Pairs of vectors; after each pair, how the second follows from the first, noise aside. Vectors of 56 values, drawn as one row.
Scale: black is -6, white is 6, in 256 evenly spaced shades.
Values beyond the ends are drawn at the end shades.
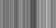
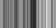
scaled up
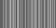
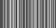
scaled up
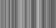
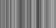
negated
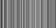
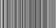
negated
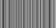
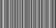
negated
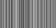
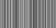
negated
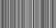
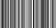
scaled up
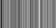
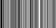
scaled up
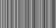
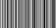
scaled up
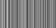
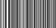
scaled up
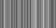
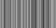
negated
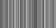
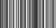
scaled up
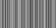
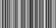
scaled up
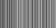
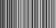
scaled up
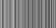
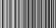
scaled up
